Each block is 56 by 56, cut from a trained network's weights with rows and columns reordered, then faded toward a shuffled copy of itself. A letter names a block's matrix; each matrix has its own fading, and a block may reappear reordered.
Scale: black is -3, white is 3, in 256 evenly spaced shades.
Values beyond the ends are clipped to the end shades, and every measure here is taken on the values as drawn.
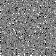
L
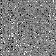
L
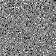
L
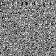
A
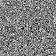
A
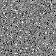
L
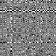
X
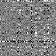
X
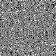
L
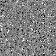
L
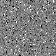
L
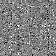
L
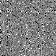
L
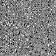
L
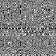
X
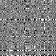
X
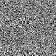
A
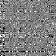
X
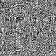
A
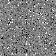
L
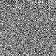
A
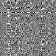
X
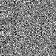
A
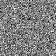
A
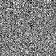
A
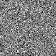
A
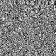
A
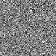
A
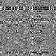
X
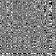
X
